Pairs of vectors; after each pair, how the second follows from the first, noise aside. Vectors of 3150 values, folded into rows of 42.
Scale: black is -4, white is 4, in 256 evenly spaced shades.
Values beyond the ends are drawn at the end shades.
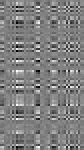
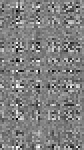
sign-scrambled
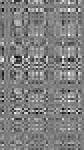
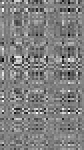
negated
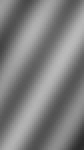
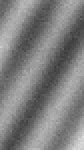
negated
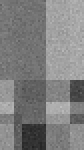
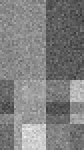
negated
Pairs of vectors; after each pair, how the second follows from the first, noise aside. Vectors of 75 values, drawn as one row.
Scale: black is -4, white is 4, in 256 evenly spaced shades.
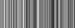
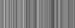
shrunk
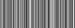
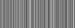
shrunk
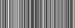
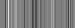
partly zeroed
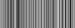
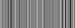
partly zeroed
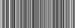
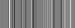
partly zeroed
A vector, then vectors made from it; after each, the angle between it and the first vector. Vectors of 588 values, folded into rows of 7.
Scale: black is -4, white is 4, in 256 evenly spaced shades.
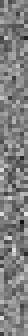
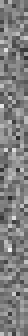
partly opposed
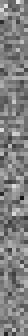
orthogonal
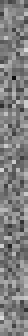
partly aligned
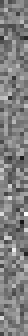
nearly parallel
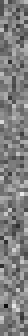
partly aligned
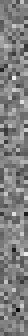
partly opposed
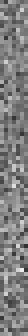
partly opposed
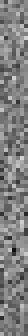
nearly opposite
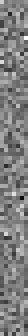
partly opposed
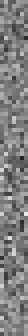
nearly parallel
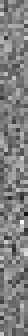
nearly opposite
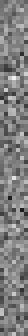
partly opposed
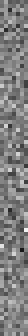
partly aligned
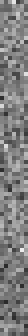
partly opposed
